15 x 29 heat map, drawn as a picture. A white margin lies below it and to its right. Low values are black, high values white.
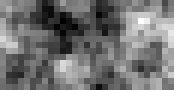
No regular stripes run through it. No row or column stands out. The ninth with the lowest average is the top middle. Neither half mirrors the other. The field is mottled with small blotches. The values follow a bell shape.
